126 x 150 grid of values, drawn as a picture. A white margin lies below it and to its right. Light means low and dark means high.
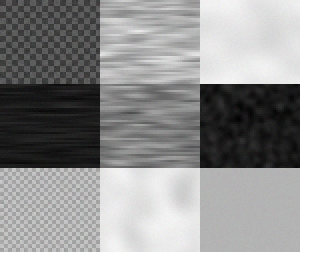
The table splits into 3 rows of 3 panels. Panel 1,1: high, checkered. Panel 1,2: low, streaked across. Panel 1,3: very low, smooth, faint in contrast. Panel 2,1: very high, streaked across, faint in contrast. Panel 2,2: middling, streaked across. Panel 2,3: very high, blotchy, faint in contrast. Panel 3,1: low, checkered. Panel 3,2: very low, smooth, faint in contrast. Panel 3,3: low, flat.
